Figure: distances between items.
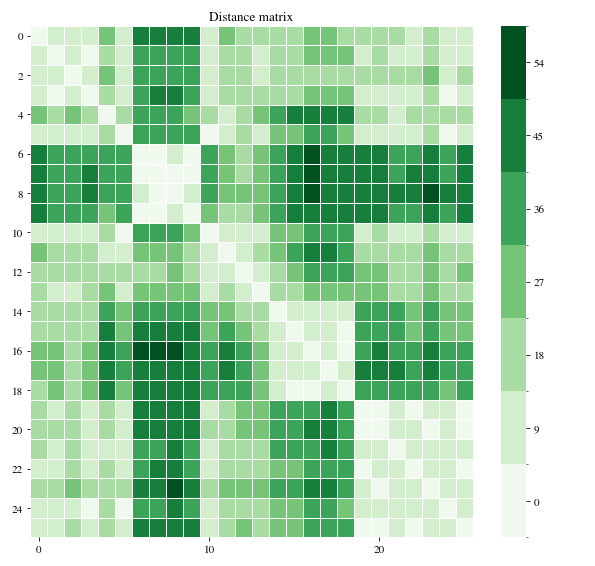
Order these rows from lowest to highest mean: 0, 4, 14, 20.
0, 20, 14, 4
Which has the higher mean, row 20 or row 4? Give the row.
4
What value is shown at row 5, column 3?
9
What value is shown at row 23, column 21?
9
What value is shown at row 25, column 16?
36
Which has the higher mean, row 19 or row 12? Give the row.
19
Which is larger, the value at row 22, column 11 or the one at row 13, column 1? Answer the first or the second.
the first
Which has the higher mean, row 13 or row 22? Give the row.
13
